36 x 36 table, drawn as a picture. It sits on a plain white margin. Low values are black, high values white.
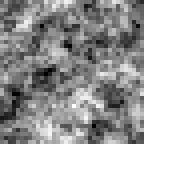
The histogram is bell-shaped. The ninth with the highest average is the bottom middle. The texture is blotchy. There are no regular stripes. No overall slope runs across the table. On average the colour sits 50% of the way up the scale.
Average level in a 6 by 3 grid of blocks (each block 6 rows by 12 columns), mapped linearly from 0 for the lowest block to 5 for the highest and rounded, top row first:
2 2 2 | 2 1 0 | 2 2 3 | 0 2 3 | 0 5 2 | 3 4 1
